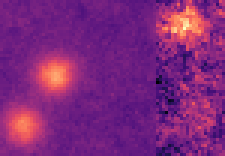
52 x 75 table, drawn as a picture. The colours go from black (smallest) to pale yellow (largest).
Three bumps rise from the field. A vertical seam about 70% of the way across splits the table, and the left part is calmer. No row or column stands out. On average the colour sits 40% of the way up the scale. The ninth with the highest average is the top right. Most values sit low, with a long tail of high ones. There is no overall slope. Neither half mirrors the other.
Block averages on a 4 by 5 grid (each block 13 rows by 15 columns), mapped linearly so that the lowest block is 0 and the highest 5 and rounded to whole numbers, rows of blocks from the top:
11135 | 24112 | 33102 | 51112
